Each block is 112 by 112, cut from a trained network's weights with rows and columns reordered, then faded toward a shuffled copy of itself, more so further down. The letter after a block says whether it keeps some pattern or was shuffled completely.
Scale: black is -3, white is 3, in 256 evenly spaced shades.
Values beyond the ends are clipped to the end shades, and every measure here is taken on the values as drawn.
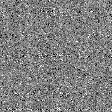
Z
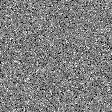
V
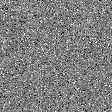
V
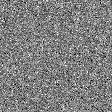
V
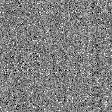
Z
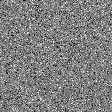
V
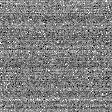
Z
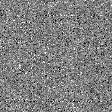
Z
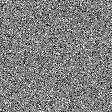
V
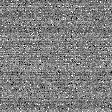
Z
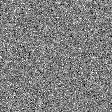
V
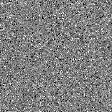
Z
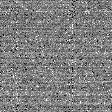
Z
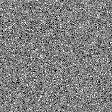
Z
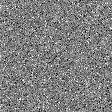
V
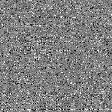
Z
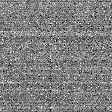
Z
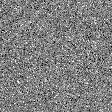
V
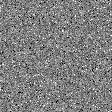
V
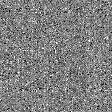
Z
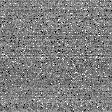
Z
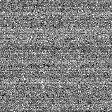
Z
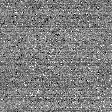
Z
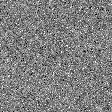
V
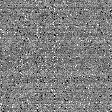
Z
